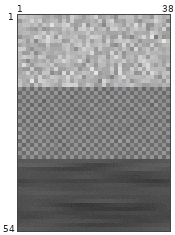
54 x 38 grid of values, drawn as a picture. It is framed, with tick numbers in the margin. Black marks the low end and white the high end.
The table splits into 3 rows of 1 panel. Panel 1,1: high, fine-grained. Panel 2,1: middling, checkered. Panel 3,1: low, streaked across, faint in contrast.
